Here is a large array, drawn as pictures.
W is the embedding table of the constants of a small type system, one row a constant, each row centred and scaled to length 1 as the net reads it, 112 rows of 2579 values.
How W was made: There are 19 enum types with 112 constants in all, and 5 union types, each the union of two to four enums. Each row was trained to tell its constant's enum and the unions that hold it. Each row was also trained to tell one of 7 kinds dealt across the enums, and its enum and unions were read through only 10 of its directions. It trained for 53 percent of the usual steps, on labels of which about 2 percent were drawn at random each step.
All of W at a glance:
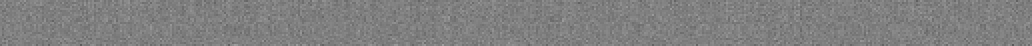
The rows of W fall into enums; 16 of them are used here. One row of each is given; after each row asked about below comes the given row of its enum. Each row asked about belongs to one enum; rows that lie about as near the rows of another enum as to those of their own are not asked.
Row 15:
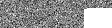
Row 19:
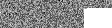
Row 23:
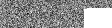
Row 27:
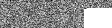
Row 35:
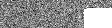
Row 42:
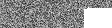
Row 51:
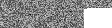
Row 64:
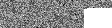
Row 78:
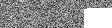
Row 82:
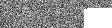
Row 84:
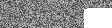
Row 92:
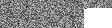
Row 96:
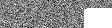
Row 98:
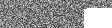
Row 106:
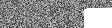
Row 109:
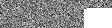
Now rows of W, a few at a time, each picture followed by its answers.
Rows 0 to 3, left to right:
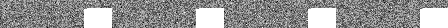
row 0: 19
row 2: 19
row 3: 27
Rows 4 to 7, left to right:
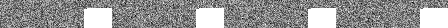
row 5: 82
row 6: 96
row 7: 42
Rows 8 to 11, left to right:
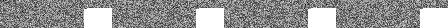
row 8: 84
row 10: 27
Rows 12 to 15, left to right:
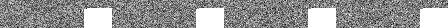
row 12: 109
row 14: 106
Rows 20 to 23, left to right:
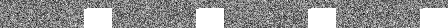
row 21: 92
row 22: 19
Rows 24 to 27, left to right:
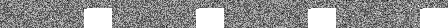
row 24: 92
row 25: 35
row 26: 84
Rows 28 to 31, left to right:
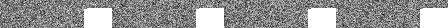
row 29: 82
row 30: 84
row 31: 27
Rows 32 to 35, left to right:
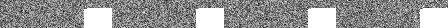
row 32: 84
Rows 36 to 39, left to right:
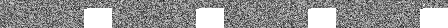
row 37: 27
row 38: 109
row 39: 78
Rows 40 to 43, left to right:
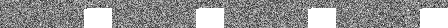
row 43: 64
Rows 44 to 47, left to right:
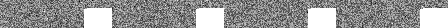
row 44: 64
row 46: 92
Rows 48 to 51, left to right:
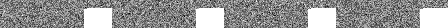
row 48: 64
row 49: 19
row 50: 82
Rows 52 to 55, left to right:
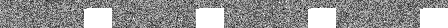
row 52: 27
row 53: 51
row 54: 27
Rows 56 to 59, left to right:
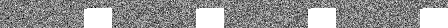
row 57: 106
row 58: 23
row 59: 98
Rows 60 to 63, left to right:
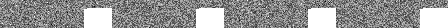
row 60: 42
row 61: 64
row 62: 96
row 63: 92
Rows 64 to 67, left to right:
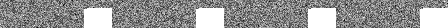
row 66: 42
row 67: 51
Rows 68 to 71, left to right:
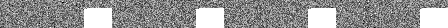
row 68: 82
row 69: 23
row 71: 64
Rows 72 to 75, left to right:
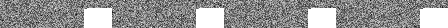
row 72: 42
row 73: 109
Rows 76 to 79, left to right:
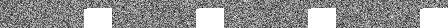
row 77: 19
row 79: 109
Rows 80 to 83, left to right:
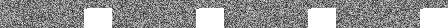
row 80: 23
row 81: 23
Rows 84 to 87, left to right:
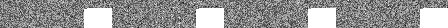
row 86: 106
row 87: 109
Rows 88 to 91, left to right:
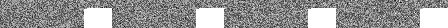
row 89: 82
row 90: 84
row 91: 19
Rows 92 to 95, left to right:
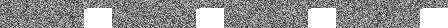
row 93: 64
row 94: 109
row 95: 106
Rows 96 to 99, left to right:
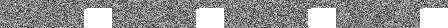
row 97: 51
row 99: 106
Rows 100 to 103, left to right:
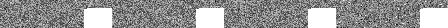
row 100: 42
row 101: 98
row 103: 98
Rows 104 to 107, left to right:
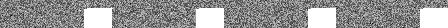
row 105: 84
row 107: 82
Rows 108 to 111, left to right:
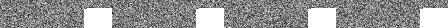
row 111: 92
